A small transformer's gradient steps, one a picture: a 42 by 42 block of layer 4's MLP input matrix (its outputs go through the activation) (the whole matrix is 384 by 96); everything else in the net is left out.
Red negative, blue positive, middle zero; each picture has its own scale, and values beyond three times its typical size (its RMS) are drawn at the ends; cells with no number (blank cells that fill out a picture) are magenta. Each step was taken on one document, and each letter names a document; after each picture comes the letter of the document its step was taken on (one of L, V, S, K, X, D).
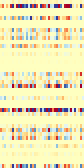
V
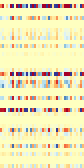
V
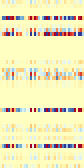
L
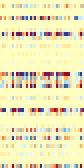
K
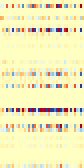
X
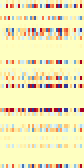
X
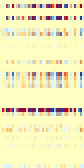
X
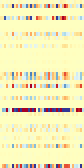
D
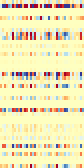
K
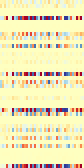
D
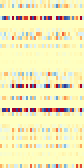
K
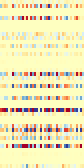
D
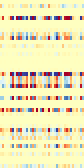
V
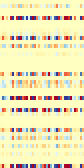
V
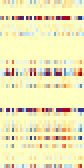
L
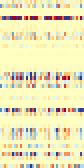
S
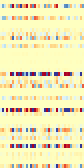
K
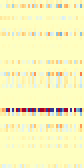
X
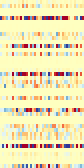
D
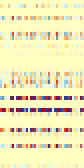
V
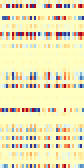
S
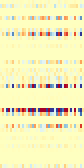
X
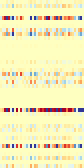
L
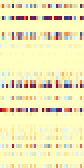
K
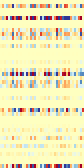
S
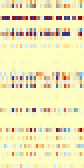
S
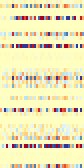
D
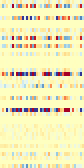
K
